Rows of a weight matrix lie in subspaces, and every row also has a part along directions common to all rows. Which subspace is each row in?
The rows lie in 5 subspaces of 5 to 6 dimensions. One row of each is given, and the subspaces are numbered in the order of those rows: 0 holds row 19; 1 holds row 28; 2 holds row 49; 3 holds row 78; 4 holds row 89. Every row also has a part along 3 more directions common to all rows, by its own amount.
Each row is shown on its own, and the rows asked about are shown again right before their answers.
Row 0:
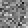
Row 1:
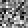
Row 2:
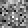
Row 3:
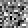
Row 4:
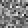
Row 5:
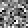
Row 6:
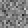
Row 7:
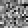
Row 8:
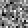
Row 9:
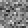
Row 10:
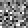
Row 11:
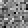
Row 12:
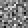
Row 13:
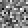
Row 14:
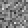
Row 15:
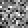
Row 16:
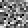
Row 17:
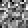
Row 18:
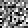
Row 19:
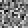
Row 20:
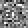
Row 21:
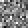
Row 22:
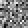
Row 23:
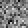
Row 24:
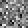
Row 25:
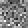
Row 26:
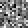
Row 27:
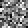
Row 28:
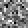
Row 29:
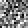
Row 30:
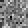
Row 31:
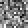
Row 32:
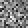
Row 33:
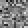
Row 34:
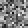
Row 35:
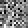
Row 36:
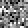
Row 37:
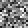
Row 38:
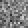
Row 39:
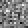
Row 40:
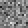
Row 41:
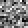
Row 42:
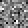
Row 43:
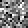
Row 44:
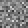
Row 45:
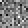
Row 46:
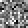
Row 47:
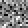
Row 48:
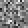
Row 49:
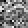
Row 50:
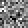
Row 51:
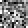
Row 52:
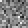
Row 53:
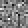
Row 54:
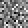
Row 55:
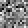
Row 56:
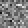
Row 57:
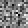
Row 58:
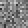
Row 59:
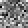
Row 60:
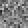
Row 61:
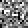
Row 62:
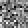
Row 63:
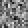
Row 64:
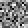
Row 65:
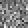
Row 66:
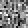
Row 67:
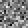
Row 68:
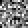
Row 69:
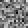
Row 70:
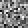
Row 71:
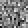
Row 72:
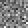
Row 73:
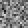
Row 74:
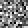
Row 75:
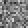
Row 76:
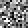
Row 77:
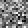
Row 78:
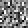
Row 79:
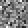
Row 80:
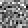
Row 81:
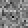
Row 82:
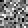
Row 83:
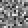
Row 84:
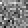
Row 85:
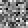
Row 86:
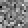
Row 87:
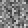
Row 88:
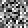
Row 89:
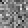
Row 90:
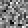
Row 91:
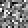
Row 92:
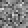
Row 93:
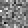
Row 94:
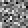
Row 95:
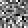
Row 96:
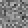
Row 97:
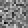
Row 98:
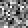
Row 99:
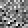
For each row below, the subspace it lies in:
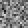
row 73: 1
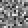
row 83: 0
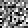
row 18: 3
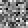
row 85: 4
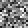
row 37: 2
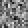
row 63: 4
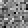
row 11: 4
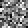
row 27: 3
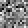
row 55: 2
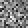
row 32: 2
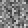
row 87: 2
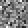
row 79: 1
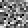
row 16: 2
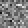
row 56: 0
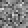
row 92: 3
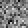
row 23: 1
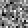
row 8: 1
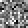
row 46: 2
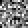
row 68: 4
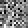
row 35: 4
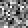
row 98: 4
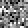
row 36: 1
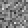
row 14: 1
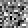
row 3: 3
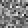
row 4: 0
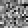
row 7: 0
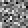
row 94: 3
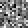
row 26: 0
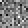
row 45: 4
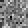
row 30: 3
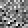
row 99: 1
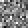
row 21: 3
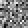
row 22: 4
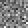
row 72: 3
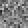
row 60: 0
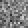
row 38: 1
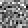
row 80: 4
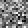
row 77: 2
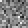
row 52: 1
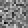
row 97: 0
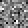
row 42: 2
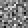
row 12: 0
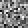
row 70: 0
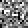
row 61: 0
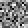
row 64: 3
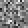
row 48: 1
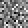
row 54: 2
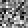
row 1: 3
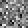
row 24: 2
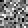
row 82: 1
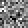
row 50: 2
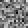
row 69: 1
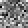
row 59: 1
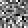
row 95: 2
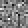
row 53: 3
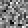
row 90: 2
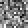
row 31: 4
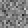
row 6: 2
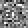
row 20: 0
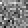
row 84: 4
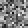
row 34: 0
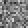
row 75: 4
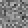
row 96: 0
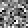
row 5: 2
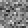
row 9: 1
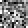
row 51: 4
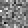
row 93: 0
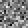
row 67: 3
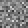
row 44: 3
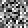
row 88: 2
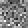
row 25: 1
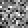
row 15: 4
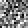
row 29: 0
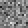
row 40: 4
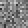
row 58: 4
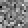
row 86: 0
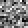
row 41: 2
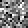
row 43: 3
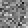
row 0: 3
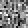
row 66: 3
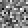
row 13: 2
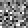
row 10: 3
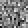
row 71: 3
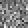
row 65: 4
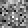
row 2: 1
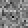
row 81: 1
